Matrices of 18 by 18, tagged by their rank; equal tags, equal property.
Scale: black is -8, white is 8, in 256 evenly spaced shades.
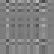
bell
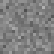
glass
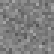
glass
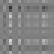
bell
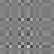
bell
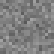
glass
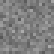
glass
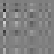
bell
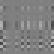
bell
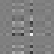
bell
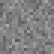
glass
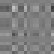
bell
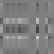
bell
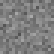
glass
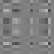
bell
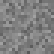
glass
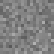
glass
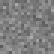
glass
